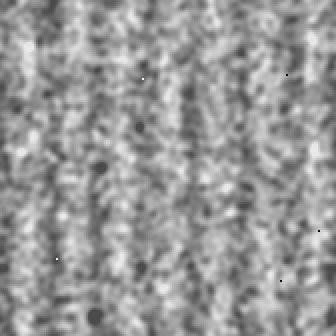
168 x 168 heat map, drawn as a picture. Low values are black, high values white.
Histogram: bell-shaped. Seam: none. Stripes: upright, repeating 7 times. Slope: none. Lone odd cells: 5, 2 higher and 3 lower than their neighbours.
